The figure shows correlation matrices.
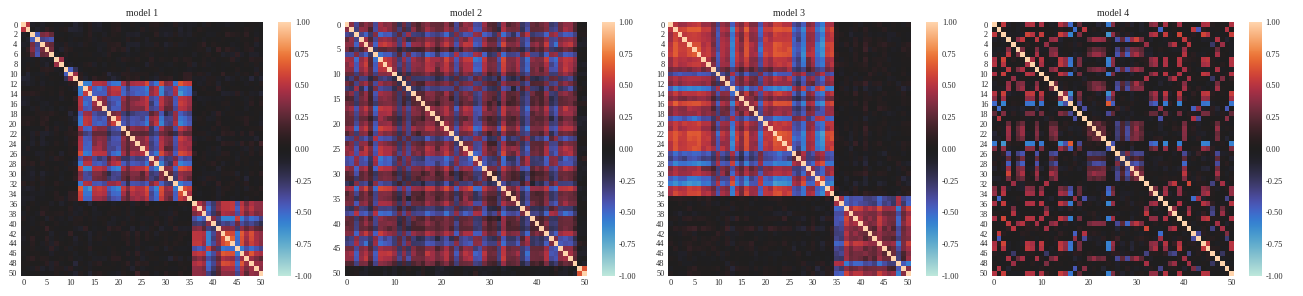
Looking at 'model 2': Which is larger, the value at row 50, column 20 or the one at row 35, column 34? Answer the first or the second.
the second
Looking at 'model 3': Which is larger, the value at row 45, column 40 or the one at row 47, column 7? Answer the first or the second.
the first
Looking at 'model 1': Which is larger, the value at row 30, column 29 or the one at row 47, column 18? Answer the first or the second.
the first
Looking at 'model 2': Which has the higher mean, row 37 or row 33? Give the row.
33
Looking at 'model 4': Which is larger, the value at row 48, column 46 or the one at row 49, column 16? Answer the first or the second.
the second
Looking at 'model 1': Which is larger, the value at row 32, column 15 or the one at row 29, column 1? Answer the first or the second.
the second
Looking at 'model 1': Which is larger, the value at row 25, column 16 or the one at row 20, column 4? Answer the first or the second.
the first
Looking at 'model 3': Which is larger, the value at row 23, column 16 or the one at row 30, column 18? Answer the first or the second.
the first
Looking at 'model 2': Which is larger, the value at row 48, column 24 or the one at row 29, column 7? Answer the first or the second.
the second
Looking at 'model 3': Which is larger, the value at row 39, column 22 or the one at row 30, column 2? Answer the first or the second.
the second
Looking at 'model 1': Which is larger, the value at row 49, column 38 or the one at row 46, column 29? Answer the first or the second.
the first
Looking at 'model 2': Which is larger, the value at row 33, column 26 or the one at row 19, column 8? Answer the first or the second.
the first
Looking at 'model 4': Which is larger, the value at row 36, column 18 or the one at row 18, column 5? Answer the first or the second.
the first
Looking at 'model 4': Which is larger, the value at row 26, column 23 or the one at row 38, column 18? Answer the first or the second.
the second
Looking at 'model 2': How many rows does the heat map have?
51
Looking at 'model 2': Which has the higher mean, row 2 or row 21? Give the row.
21
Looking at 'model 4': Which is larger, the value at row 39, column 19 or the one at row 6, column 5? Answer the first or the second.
the second
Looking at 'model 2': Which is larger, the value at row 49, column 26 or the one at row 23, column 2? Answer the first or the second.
the second
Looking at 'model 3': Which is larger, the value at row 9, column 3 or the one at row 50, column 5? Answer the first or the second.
the first
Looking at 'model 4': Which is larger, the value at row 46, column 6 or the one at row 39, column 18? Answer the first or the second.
the second
